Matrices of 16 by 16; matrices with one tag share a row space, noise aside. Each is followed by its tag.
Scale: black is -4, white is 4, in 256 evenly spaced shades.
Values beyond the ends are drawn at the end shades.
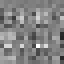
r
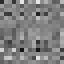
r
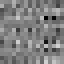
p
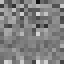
r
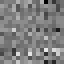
p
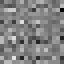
r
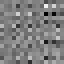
p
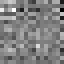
r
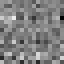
r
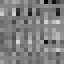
p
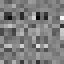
r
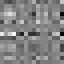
r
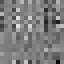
p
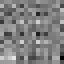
r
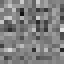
r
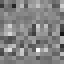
r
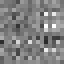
p
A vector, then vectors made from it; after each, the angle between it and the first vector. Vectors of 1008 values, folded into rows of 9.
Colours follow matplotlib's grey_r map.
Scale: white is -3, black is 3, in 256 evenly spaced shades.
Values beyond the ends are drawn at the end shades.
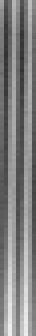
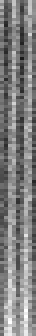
nearly parallel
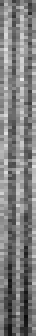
nearly opposite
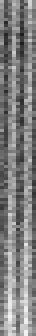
nearly parallel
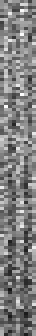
partly opposed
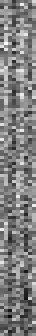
partly opposed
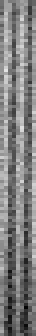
nearly opposite
